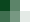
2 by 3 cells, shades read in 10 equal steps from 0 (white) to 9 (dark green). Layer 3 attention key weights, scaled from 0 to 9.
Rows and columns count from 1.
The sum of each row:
15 13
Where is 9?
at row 1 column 1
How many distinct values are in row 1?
3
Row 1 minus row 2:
2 1 -1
